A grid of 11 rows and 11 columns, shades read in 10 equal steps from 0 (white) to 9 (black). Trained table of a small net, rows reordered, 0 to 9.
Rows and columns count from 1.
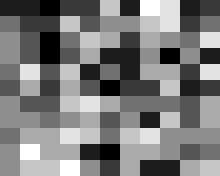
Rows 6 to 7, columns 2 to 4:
3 7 3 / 6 6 2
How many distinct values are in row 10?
7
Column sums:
53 46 66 35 50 61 59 44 43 64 46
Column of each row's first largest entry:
3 2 3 3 5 6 2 8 1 6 8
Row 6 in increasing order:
2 3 3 6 6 7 7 7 7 8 9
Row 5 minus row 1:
-3 -7 -3 -5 1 3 0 3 2 -1 -6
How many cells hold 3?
19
